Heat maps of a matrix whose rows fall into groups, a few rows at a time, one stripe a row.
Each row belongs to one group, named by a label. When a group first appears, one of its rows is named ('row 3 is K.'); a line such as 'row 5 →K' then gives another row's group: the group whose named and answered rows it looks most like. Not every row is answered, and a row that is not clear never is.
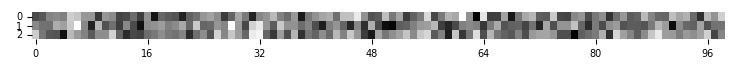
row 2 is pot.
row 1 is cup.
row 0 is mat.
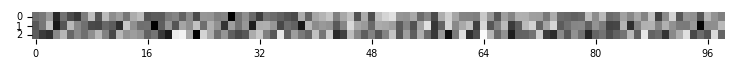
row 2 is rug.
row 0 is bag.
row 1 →mat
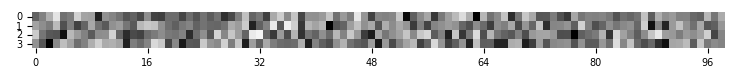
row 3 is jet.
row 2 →pot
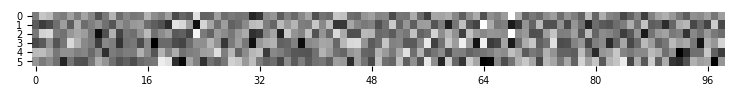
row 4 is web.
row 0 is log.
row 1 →rug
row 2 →log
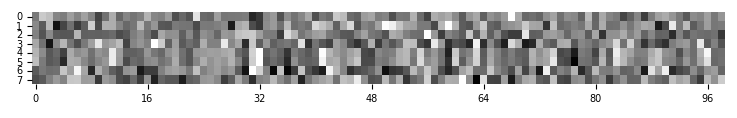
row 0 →log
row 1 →bag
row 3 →jet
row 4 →pot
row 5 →pot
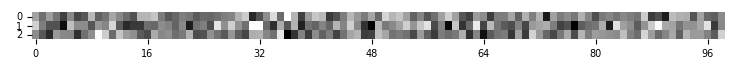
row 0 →bag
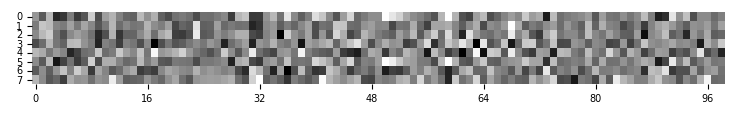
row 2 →log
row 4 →jet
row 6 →cup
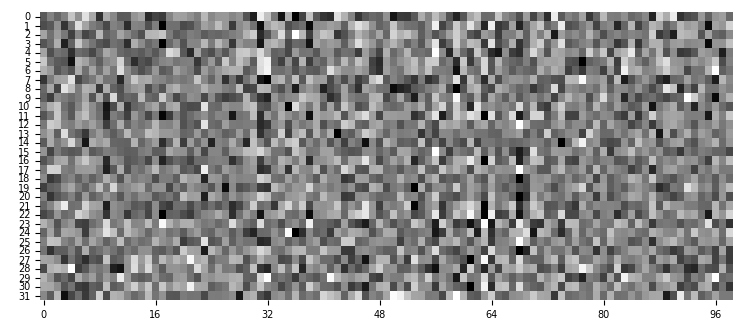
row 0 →cup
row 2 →bag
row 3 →mat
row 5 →pot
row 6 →pot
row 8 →cup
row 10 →log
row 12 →log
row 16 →mat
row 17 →log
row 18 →rug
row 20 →rug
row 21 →mat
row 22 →mat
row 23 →jet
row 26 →rug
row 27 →jet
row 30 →jet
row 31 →bag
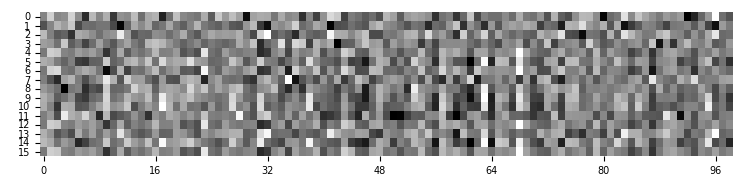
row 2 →pot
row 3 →bag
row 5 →jet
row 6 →log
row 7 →rug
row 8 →jet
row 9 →jet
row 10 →jet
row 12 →log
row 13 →pot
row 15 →log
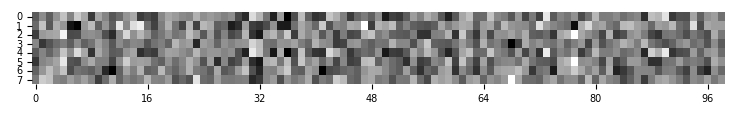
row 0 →cup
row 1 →bag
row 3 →rug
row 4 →cup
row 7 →log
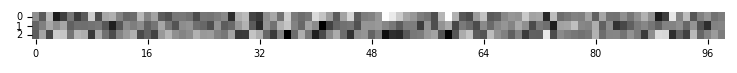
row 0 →bag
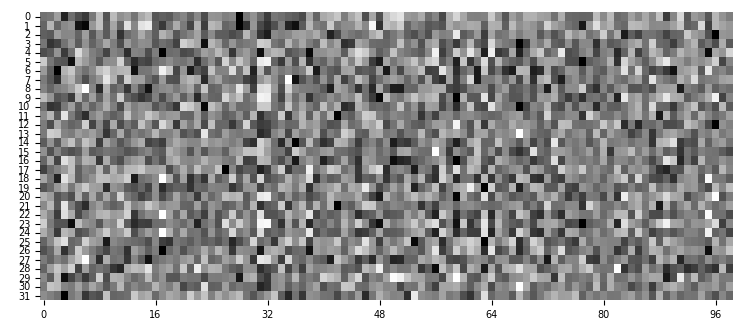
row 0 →bag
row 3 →rug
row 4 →mat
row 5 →pot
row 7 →rug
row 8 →cup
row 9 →pot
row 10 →rug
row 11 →bag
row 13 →log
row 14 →cup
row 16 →cup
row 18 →jet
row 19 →mat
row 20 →pot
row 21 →bag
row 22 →jet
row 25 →mat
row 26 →mat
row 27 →cup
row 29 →bag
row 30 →log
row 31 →jet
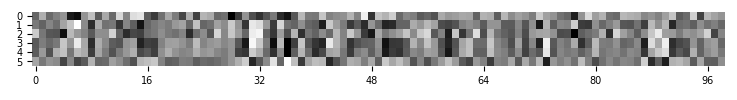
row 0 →bag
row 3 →cup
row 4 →cup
